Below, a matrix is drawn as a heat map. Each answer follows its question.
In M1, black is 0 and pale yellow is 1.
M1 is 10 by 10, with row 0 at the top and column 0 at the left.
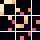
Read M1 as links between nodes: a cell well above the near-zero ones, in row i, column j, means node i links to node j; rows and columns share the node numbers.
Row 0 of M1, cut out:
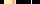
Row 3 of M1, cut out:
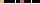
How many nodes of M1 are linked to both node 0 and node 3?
0
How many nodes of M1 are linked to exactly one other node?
3
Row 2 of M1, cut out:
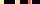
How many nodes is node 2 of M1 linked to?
3
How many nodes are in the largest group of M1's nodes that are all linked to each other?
2
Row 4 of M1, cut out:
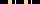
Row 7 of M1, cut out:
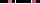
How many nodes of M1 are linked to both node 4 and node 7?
1
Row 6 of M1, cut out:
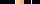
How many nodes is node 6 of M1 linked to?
2
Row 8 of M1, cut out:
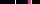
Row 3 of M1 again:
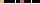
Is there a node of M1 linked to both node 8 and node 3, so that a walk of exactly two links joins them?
no
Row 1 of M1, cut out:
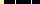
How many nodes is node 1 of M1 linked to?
1
